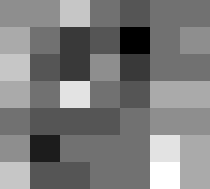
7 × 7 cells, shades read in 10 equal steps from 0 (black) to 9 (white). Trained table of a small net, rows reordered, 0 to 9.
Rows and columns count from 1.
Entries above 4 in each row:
3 2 2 4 2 3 3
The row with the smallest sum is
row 2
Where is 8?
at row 4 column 3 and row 6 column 6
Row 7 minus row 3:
0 0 1 -1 2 5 2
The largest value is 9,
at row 7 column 6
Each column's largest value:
7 5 8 5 4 9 6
